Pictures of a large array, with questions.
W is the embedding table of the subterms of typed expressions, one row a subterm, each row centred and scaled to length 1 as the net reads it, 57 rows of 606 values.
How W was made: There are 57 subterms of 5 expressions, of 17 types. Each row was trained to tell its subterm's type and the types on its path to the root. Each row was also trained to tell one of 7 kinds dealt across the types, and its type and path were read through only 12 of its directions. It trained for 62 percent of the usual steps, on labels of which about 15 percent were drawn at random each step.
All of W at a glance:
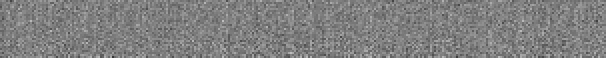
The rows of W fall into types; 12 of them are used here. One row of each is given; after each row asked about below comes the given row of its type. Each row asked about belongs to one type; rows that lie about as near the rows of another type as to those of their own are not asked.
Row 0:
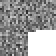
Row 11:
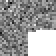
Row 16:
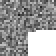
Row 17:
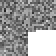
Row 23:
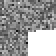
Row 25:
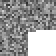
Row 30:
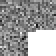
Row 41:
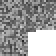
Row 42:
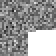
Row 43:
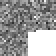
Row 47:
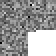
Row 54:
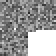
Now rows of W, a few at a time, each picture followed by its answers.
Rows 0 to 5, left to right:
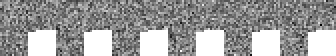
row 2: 25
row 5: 41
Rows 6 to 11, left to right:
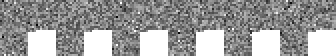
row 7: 17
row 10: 16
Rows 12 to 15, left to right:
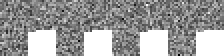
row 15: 42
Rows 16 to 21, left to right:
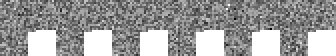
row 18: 17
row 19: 16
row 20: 54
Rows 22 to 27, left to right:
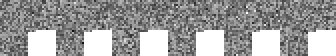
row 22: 16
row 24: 41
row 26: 42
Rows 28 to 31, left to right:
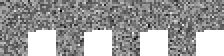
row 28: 43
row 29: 54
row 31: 17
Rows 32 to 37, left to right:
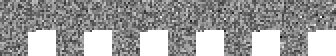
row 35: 41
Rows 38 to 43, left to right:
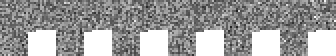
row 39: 47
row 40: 25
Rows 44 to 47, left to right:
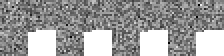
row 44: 16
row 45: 16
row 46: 47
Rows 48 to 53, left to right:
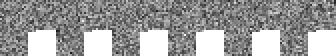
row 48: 42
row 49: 17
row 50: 11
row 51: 42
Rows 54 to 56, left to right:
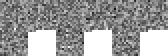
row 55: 17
